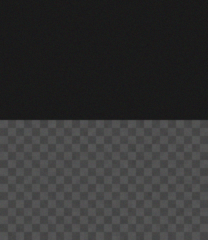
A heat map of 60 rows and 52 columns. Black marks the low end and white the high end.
The table splits into 2 rows of 1 panel. Panel 1,1: very low, flat. Panel 2,1: low, checkered, faint in contrast.
